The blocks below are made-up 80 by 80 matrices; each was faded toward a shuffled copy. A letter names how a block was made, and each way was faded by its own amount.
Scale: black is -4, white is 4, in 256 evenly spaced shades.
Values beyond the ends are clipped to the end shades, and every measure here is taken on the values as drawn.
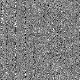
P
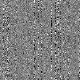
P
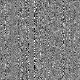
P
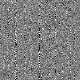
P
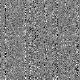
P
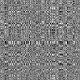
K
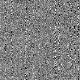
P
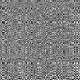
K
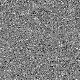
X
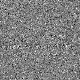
X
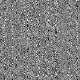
P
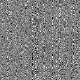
P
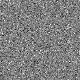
X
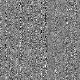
P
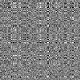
K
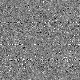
X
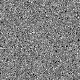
X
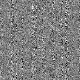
P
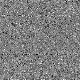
X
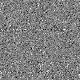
X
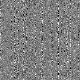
P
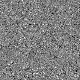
X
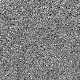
X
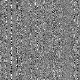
P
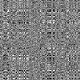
K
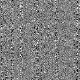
P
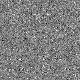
X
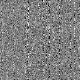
P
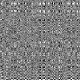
K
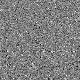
X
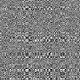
K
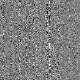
P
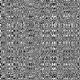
K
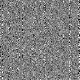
P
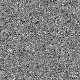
X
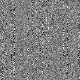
P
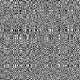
K
